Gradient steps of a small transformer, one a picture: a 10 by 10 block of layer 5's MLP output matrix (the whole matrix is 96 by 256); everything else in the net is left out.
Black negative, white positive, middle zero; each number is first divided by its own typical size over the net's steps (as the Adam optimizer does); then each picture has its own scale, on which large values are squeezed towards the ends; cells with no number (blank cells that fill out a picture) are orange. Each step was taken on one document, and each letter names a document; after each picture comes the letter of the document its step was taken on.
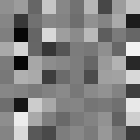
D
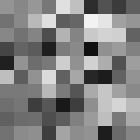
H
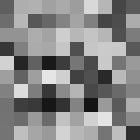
H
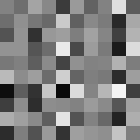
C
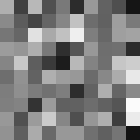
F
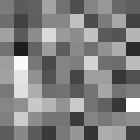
D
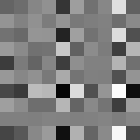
C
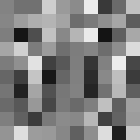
D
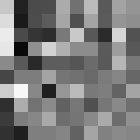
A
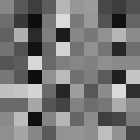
C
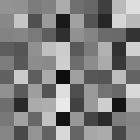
C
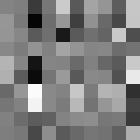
C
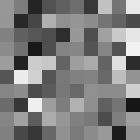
D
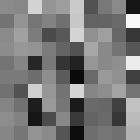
F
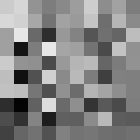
A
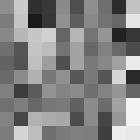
F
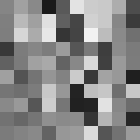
H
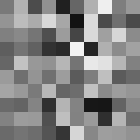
H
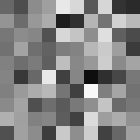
H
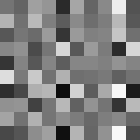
C
